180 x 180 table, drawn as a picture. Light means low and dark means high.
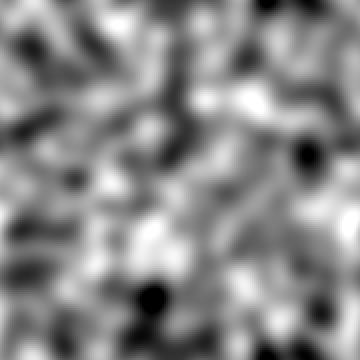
Grain: smooth. Ninth with the highest average: bottom middle. Histogram: bell-shaped. Lone odd cells: none. Slope: none. Mirror symmetry: none.
